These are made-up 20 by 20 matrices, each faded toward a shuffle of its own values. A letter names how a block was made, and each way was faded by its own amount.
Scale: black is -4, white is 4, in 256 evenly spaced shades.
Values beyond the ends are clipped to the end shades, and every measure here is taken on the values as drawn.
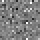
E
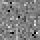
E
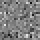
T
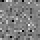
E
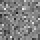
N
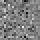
E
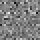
T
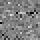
E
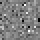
E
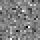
E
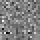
T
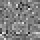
T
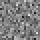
N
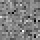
E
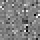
E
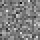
N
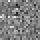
T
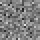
N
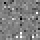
E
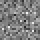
N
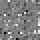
E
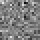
T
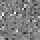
E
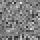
T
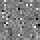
E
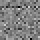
T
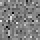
E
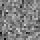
N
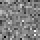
N
